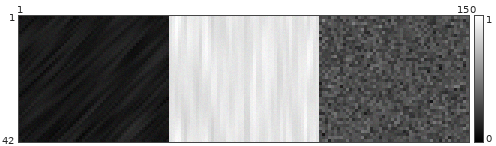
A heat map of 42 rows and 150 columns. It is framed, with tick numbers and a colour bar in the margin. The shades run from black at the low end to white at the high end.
The table splits into one row of 3 panels. Panel 1,1: very low, slanting up to the right, faint in contrast. Panel 1,2: very high, streaked downward, faint in contrast. Panel 1,3: low, fine-grained.
